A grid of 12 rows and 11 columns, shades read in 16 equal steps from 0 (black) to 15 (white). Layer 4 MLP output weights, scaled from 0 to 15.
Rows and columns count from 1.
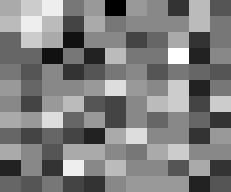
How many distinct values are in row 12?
8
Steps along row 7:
down up up down down up up up down up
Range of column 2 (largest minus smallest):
10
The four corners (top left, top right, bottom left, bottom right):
10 5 6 5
